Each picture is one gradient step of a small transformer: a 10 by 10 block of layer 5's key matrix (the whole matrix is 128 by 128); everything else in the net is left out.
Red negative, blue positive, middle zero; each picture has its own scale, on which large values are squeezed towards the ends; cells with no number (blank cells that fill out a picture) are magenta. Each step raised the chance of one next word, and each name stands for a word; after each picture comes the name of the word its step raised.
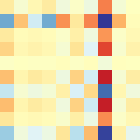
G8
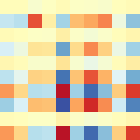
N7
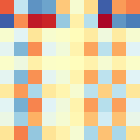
N7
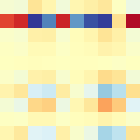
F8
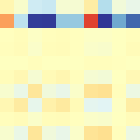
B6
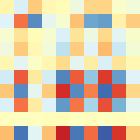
G8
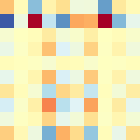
N7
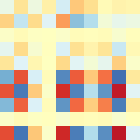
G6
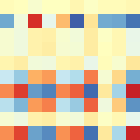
F8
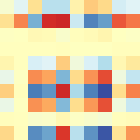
F8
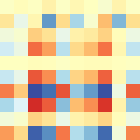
G6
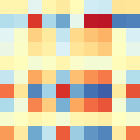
G6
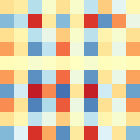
G8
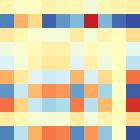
G8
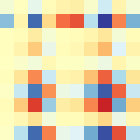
G8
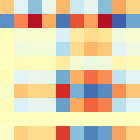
N7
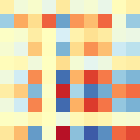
N7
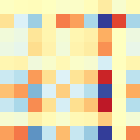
F8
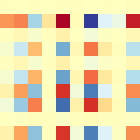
G6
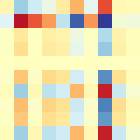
B6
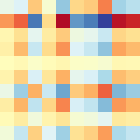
B6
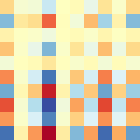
G8
